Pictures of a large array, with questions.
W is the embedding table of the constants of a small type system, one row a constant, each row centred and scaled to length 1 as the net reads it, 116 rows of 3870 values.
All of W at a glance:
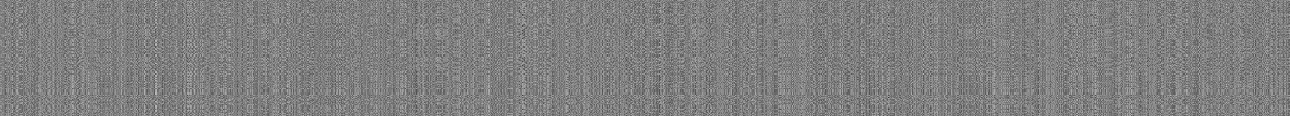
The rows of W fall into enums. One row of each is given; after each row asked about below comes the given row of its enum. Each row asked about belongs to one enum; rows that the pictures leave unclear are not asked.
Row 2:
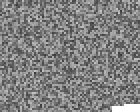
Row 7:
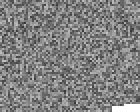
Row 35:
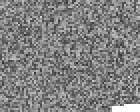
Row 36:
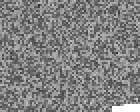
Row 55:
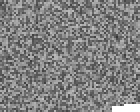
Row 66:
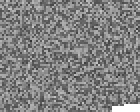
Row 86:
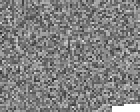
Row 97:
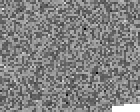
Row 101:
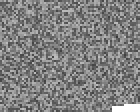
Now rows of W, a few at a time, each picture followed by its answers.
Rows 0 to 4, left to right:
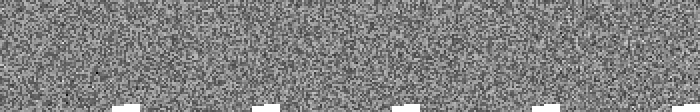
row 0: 97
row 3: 55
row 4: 86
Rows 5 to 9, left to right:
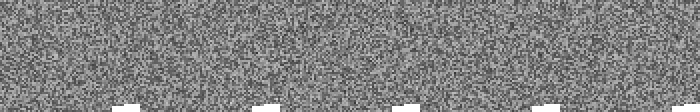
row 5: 101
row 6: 36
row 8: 2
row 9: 55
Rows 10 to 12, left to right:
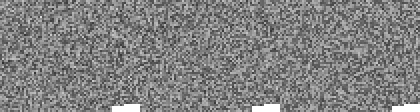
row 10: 35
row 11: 7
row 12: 66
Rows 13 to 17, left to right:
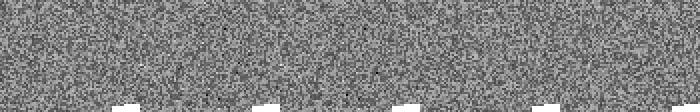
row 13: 55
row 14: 97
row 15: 97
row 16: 101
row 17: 66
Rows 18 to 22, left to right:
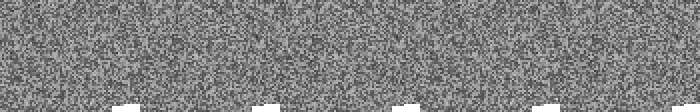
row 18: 36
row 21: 36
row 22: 55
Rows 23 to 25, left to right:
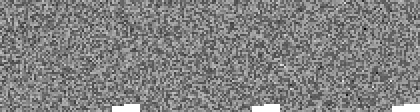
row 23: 7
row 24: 2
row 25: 97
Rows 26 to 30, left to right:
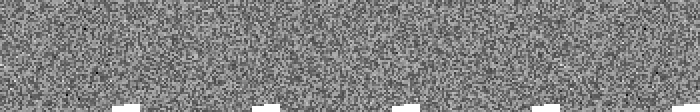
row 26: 97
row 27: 101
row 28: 36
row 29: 2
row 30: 97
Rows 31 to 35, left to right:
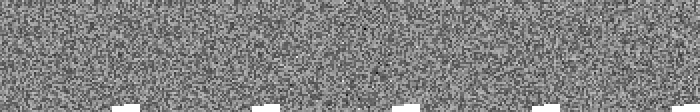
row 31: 2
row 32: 2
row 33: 97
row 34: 66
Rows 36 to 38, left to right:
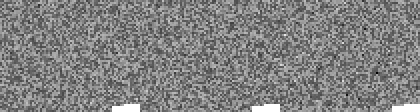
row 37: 2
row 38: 97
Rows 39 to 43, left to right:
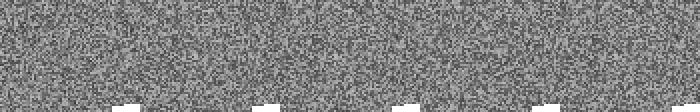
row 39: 7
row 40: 101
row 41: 55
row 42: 66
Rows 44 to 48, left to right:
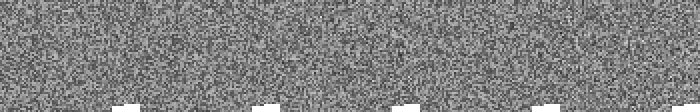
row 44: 101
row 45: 55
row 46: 35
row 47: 2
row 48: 86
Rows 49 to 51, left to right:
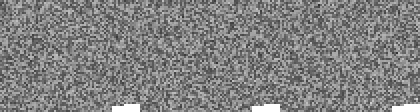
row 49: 55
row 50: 2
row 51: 36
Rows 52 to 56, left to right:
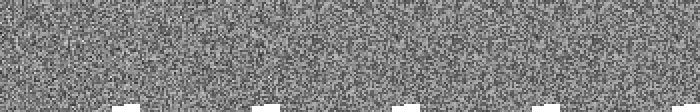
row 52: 86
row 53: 35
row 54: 55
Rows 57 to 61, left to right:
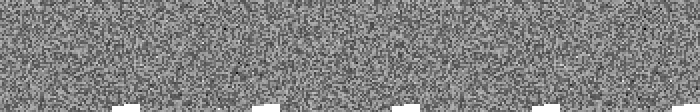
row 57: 66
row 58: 97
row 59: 2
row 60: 66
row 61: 97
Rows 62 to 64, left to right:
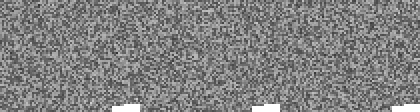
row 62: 36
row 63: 101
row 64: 2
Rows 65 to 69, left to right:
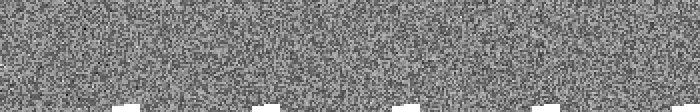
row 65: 97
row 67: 36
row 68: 35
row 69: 2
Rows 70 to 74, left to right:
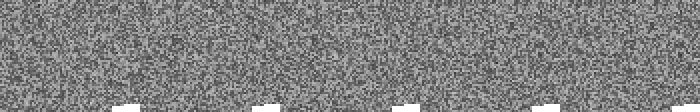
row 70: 36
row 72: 101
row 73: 2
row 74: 2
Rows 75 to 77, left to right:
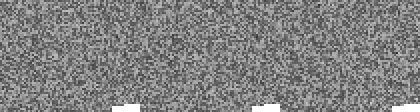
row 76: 55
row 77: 36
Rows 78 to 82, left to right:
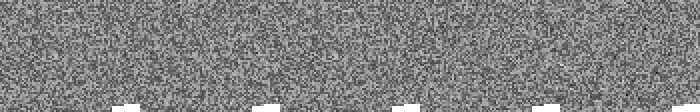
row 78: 101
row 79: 36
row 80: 101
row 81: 7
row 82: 97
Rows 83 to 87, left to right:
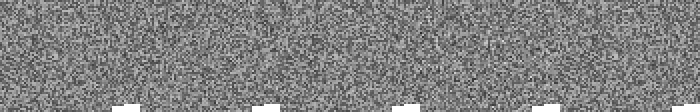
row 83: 101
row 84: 7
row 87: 101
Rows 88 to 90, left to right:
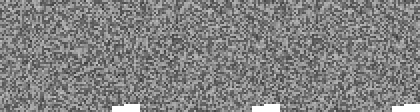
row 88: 66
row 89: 55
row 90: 55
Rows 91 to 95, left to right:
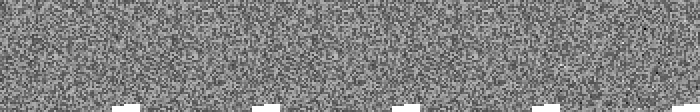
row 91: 55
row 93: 101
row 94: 101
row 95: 97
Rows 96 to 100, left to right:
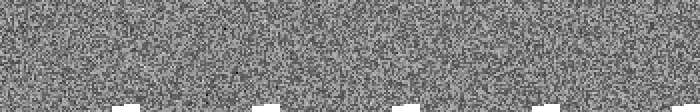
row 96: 7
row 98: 36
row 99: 66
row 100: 2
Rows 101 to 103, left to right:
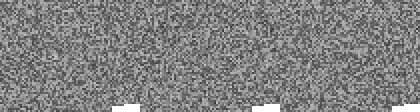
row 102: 7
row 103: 66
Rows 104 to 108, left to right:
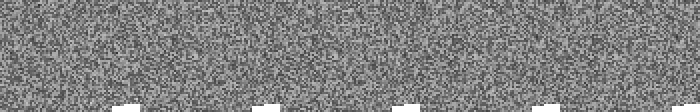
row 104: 36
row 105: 101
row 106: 101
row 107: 55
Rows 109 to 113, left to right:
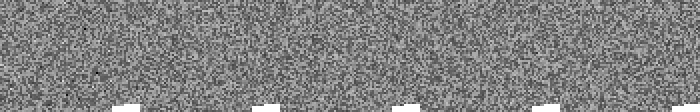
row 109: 97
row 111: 55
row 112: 36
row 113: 66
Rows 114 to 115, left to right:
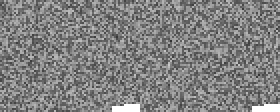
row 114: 55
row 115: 66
